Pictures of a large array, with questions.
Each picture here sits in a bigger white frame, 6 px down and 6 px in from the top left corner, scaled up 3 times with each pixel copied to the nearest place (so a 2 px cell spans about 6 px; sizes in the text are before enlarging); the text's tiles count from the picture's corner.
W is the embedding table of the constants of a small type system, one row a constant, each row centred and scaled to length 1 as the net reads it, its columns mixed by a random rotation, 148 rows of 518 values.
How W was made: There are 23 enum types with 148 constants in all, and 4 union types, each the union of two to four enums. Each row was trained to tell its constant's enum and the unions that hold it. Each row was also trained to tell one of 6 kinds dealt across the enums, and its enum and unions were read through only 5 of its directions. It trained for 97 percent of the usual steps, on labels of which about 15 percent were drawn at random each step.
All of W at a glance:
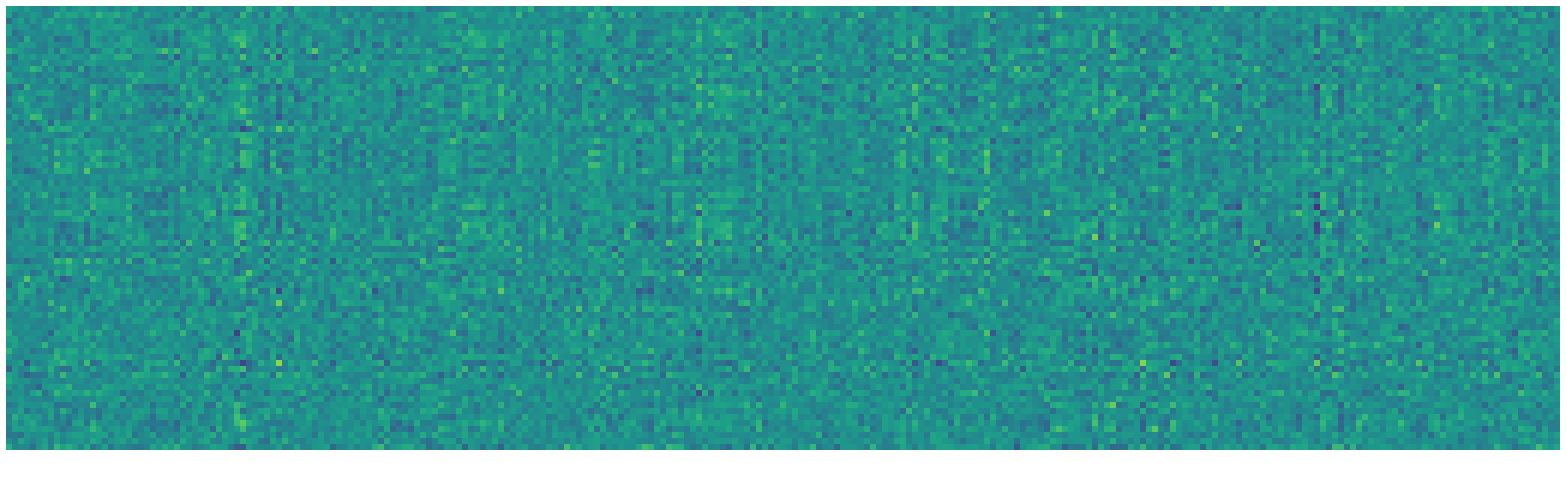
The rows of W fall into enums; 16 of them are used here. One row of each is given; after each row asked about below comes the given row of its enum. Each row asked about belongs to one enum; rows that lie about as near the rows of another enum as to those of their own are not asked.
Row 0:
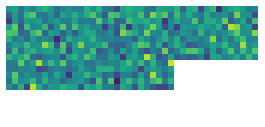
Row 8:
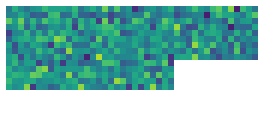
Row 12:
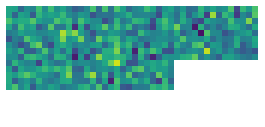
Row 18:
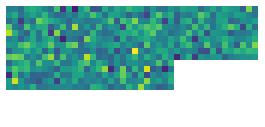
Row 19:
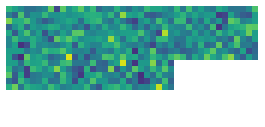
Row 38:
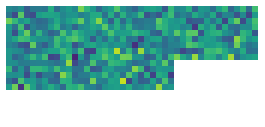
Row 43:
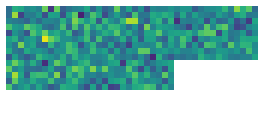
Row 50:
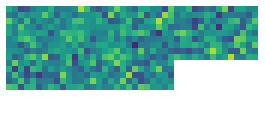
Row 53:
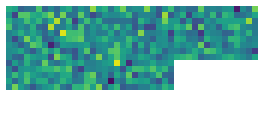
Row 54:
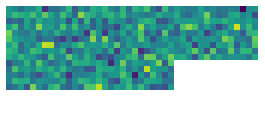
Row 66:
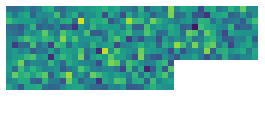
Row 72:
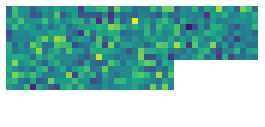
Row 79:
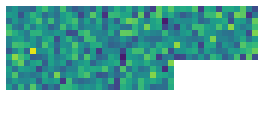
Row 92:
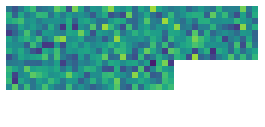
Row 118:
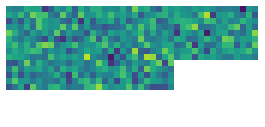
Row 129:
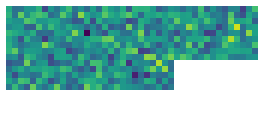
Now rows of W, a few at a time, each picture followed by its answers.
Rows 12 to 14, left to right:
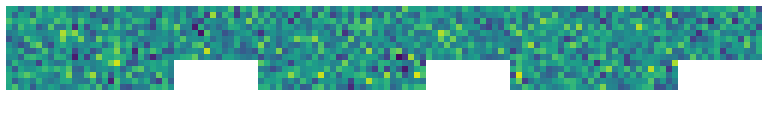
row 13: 8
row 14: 18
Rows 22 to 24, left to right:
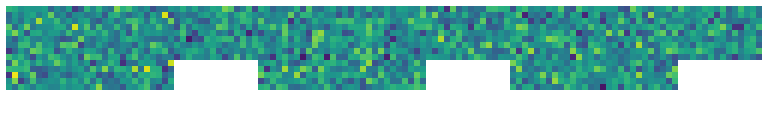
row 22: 18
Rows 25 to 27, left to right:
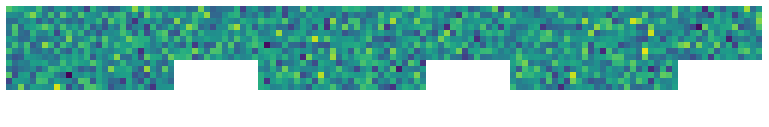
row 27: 66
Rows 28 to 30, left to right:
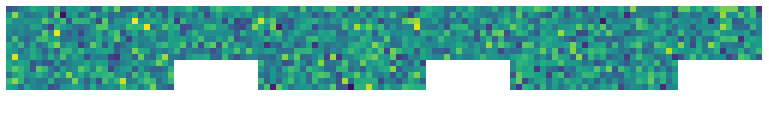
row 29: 92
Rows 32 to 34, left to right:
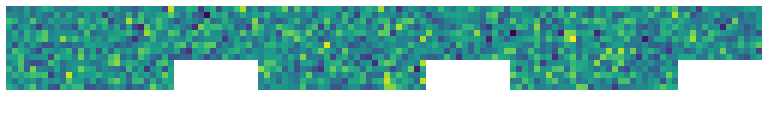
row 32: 66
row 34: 38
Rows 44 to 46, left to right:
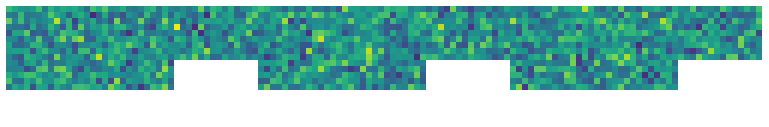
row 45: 53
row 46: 38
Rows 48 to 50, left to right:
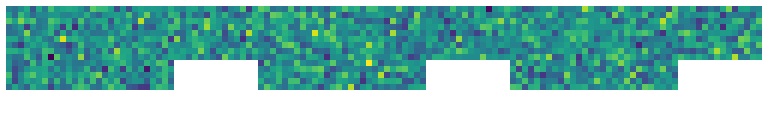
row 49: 53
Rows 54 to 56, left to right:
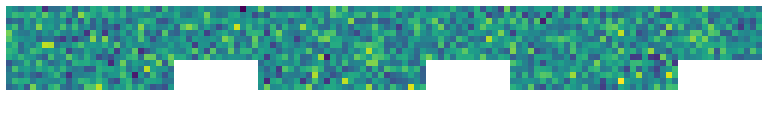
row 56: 8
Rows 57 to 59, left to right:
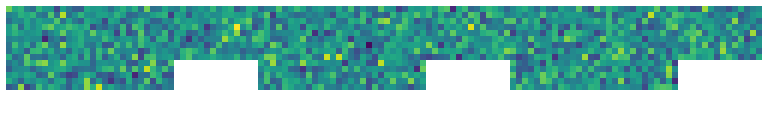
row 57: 54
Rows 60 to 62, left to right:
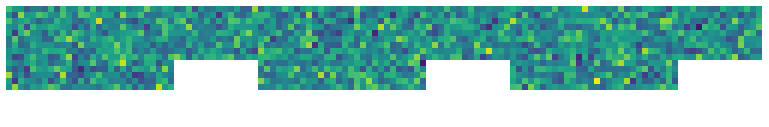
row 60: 19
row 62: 38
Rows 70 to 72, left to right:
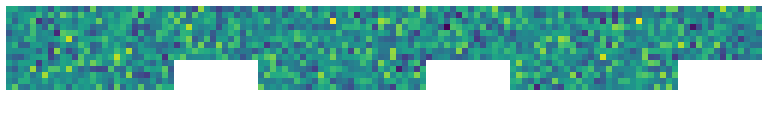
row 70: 53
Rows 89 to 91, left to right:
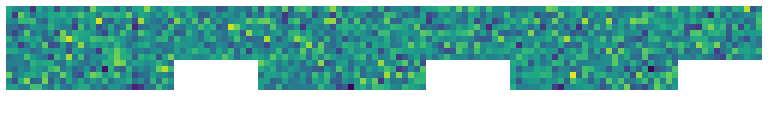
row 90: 72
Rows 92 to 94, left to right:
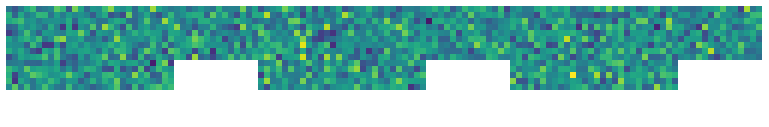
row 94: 92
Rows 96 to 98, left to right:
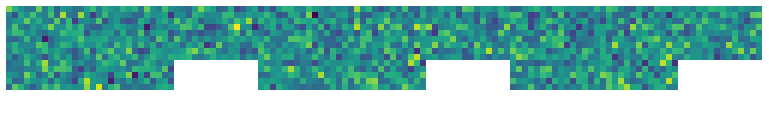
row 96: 129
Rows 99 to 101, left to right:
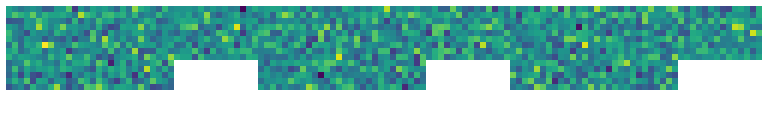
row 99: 54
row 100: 118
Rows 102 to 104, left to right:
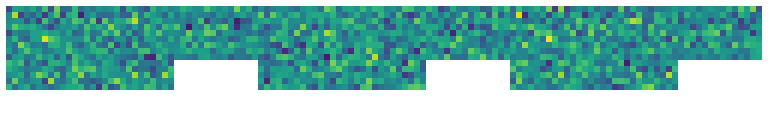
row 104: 43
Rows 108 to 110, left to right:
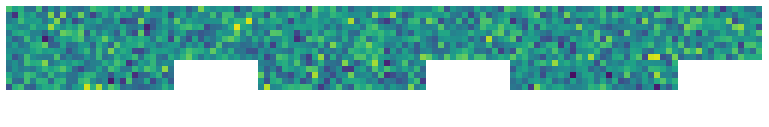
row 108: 129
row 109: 19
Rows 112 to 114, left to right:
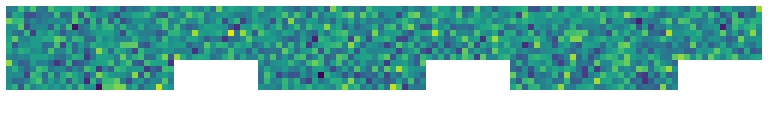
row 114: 19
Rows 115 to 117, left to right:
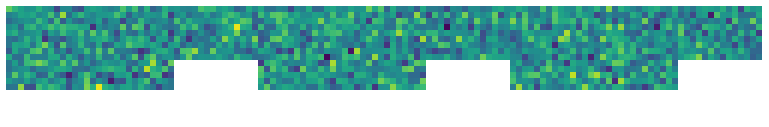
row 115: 54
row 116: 50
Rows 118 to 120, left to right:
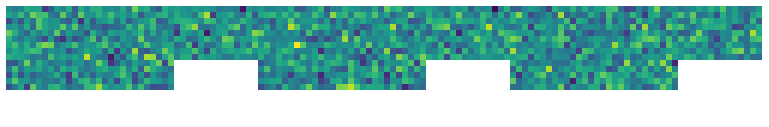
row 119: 54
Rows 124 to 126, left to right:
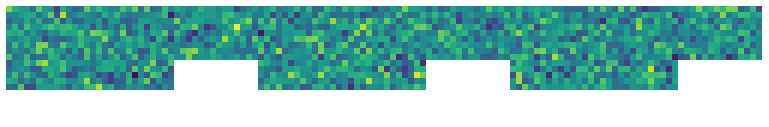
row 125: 8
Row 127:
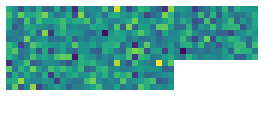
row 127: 50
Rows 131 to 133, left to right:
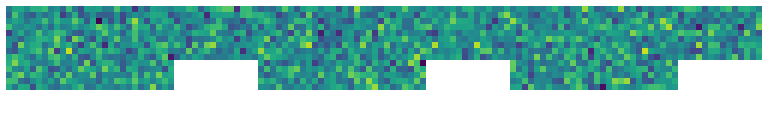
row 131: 72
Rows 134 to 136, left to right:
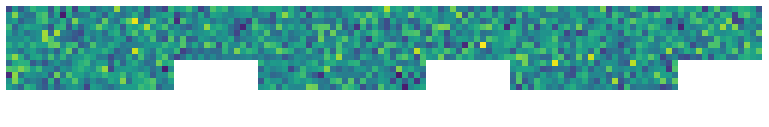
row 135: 118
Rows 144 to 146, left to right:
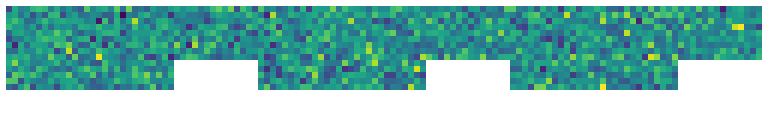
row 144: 72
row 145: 19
